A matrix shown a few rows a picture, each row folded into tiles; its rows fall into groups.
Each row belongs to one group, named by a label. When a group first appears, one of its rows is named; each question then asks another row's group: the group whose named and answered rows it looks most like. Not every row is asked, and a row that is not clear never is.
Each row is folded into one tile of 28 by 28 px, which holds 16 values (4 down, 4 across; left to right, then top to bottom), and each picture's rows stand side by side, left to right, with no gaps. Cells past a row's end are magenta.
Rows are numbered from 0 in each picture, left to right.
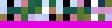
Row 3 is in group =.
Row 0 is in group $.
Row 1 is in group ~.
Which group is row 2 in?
$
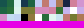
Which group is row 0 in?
~
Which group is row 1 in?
=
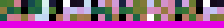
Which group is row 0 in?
~
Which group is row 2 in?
=
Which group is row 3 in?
$
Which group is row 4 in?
$
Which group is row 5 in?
=
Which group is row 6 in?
$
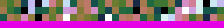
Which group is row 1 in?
$
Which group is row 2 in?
=
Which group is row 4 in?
~
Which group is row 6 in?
~
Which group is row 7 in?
$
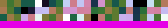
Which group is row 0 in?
~
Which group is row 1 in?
=
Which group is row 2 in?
=
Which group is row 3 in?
$
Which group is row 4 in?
~
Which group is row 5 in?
=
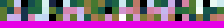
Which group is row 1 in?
~
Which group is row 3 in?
~
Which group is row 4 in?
=
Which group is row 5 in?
=
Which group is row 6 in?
$
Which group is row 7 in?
$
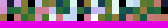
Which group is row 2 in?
~
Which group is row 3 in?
=
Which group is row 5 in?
~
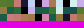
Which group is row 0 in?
~
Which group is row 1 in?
$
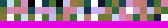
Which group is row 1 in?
=
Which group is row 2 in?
=
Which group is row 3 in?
=
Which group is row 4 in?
~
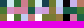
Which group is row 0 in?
=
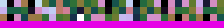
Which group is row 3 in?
~
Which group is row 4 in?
~
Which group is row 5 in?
~
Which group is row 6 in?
$
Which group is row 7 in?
$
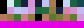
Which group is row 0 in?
=
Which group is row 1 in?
$
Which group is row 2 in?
=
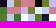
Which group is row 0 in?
=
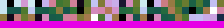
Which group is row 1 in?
$
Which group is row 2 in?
~
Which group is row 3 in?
=
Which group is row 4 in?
$
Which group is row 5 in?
$
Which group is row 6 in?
~
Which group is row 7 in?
~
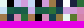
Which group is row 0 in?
$
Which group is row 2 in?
=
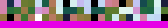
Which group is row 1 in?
=
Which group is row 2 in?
$
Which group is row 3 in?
$
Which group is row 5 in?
~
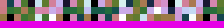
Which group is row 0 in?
$
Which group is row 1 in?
=
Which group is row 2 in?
$
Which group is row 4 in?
=
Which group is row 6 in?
=
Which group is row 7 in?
$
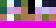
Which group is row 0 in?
=
